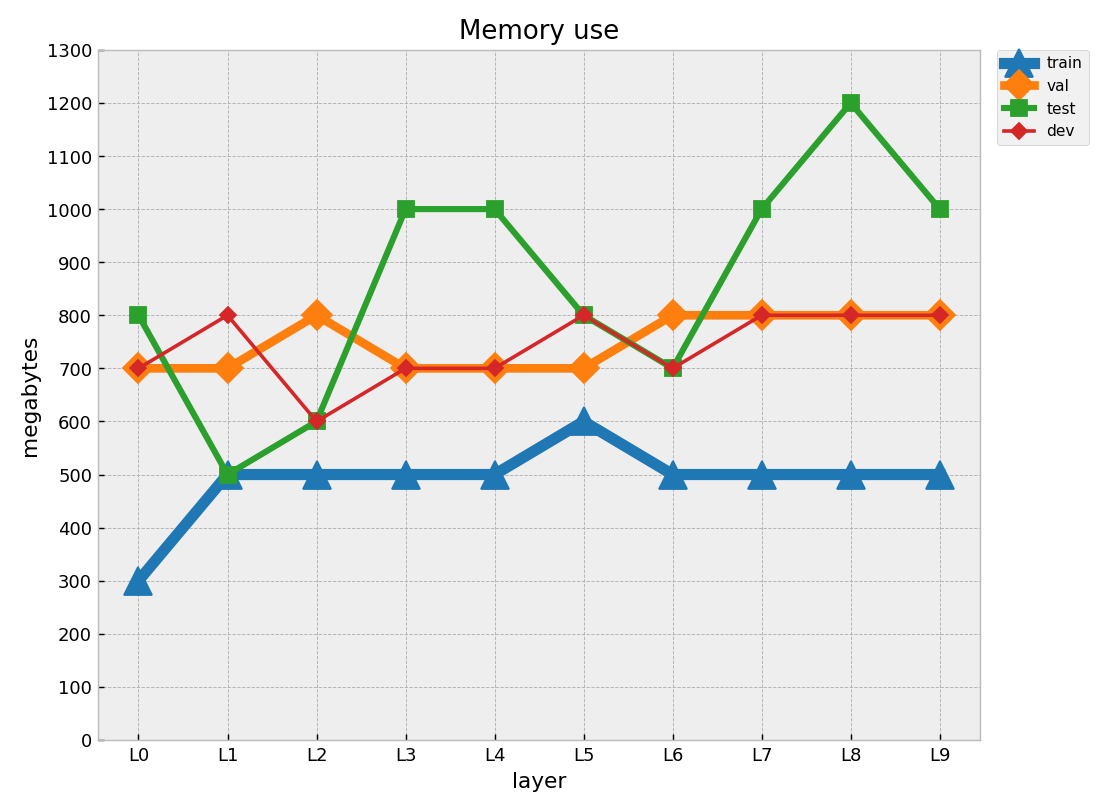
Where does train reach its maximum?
L5
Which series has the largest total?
test
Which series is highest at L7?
test
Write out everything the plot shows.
Title: Memory use
x-axis: layer, ticks L0 L1 L2 L3 L4 L5 L6 L7 L8 L9
y-axis: megabytes, ticks 0 100 200 300 400 500 600 700 800 900 1000 1100 1200 1300
Legend: train, val, test, dev
Values:
train: 300 500 500 500 500 600 500 500 500 500
val: 700 700 800 700 700 700 800 800 800 800
test: 800 500 600 1000 1000 800 700 1000 1200 1000
dev: 700 800 600 700 700 800 700 800 800 800
